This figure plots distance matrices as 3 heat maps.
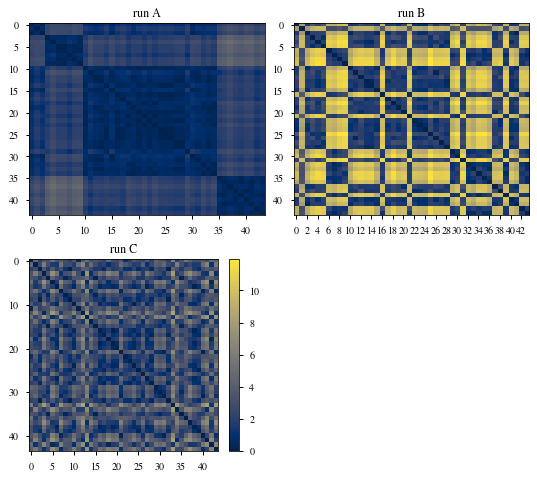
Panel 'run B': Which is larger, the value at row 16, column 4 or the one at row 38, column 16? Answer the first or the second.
the first
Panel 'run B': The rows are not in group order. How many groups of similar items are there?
2
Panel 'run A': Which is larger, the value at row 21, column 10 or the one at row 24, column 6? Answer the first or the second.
the second
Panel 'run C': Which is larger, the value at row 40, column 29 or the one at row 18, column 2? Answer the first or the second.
the second
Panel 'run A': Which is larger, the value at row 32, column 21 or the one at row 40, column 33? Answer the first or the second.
the second
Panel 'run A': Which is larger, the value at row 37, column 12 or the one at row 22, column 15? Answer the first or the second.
the first
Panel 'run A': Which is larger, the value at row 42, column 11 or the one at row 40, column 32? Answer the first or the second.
the second
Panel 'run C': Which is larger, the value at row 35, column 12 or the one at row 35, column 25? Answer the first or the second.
the first
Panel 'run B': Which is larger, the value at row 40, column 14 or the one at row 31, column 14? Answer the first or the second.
the second
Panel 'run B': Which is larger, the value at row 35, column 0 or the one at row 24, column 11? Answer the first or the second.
the first
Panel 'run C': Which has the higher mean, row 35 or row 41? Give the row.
41
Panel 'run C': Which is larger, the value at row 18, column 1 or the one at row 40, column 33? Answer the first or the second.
the second
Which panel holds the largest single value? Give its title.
run B
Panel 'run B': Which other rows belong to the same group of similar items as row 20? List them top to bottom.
0, 2, 3, 4, 5, 10, 11, 12, 13, 14, 15, 17, 18, 19, 22, 23, 24, 25, 26, 27, 28, 31, 37, 38, 40, 41
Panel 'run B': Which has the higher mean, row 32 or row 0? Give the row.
32
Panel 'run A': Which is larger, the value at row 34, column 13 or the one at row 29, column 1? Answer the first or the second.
the second
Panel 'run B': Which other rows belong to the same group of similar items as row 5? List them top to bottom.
0, 2, 3, 4, 10, 11, 12, 13, 14, 15, 17, 18, 19, 20, 22, 23, 24, 25, 26, 27, 28, 31, 37, 38, 40, 41
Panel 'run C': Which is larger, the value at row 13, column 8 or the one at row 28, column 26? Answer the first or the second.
the first
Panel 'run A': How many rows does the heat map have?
44
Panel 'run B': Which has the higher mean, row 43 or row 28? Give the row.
43
